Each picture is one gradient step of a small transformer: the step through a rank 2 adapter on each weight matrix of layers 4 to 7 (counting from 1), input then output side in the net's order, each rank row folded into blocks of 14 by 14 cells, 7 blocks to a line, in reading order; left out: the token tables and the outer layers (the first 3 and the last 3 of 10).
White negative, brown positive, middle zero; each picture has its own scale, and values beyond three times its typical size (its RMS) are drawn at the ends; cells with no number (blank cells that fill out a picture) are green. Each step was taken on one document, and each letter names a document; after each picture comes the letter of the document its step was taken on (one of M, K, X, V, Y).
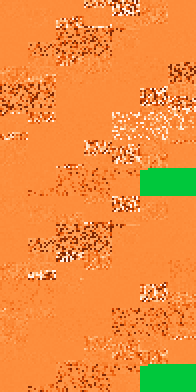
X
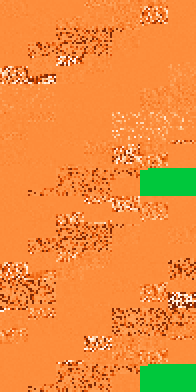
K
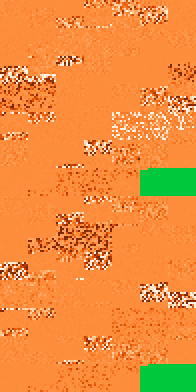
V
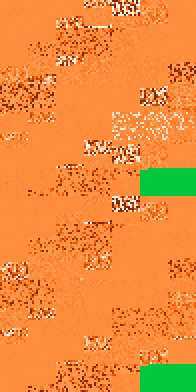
X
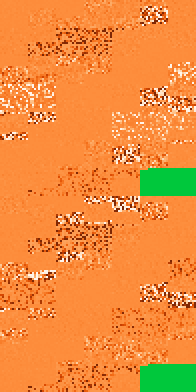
K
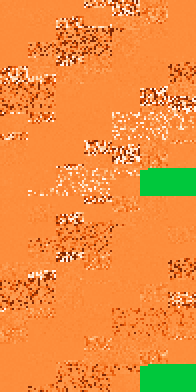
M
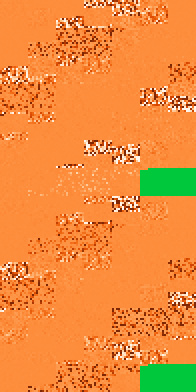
M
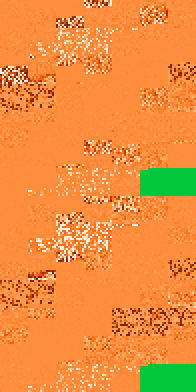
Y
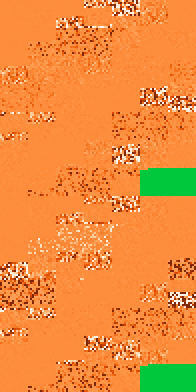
M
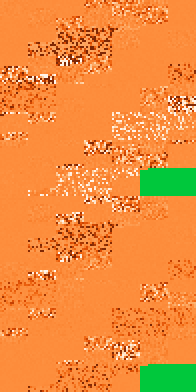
V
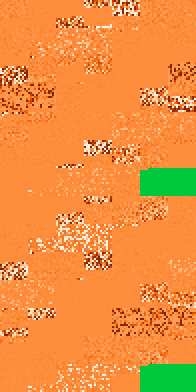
Y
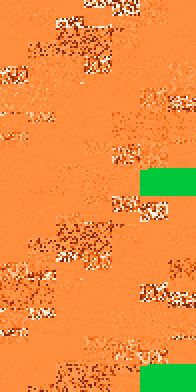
M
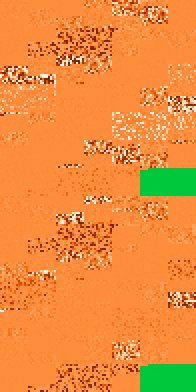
V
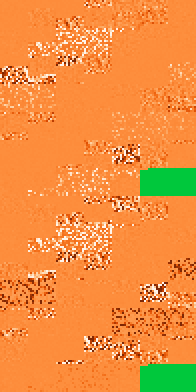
K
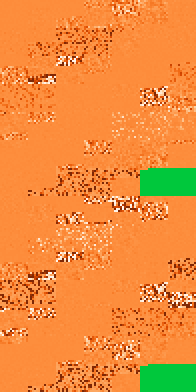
K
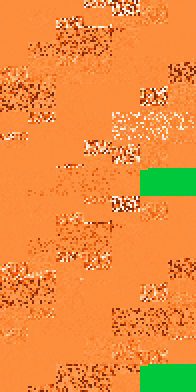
X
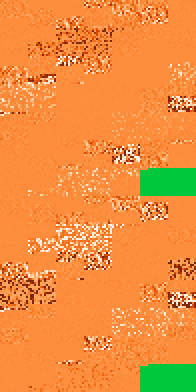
K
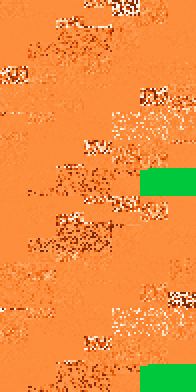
M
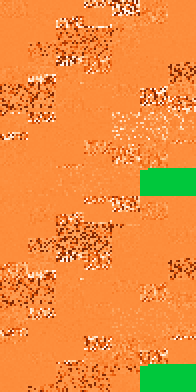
M
